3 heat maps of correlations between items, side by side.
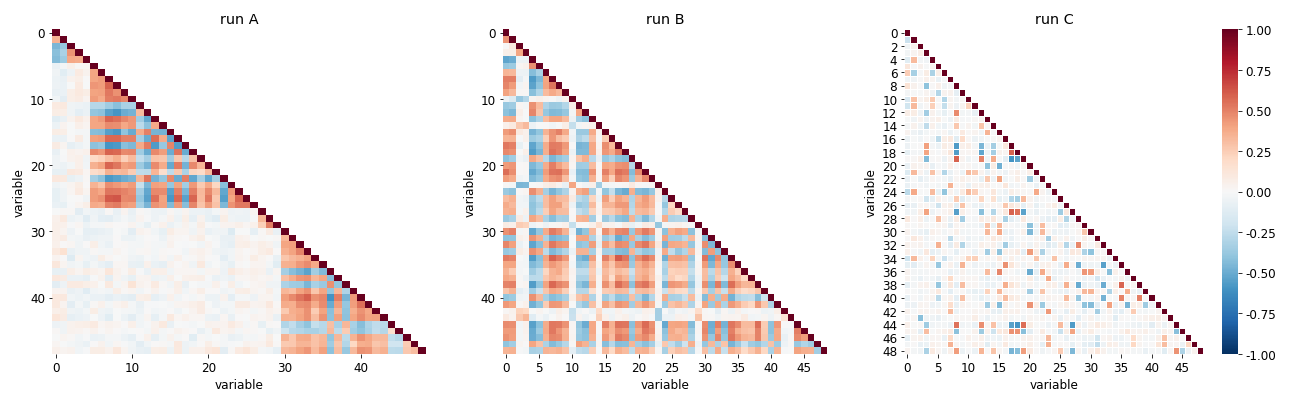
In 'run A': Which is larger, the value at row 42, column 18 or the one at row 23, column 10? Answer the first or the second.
the second
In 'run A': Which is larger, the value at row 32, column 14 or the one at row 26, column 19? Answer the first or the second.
the second
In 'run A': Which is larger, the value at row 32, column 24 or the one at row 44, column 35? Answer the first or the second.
the first
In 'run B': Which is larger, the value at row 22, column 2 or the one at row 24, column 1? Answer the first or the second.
the first
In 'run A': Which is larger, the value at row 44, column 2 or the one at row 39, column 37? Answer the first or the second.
the second
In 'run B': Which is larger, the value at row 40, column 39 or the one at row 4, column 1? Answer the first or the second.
the first
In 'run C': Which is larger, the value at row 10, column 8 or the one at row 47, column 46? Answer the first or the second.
the second
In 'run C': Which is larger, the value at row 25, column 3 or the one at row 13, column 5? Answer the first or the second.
the second
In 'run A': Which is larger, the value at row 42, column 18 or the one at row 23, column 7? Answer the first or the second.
the second
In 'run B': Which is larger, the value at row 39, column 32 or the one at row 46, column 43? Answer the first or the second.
the first
